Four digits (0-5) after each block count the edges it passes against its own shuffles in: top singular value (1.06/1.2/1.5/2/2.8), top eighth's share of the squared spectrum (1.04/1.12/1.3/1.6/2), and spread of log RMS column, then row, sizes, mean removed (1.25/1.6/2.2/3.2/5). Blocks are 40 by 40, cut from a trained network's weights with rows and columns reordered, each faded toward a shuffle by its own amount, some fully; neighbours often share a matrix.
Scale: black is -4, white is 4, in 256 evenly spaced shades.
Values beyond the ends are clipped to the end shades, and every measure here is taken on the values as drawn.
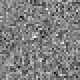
1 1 0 0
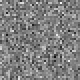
2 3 1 1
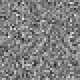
2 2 0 1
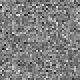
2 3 1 1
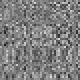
4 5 3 2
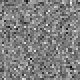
0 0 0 0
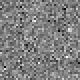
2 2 1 0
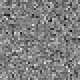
1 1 0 0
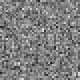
1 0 0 1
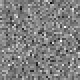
0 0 0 0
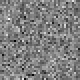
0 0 0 0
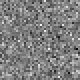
1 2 0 0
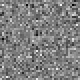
2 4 2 1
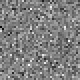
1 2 0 0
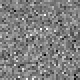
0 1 0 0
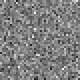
0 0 0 0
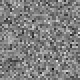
0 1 0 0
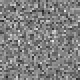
2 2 0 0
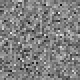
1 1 0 0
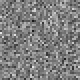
2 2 0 0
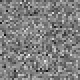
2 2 0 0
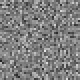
3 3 0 0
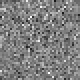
2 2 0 0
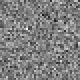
0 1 0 0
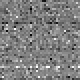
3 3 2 1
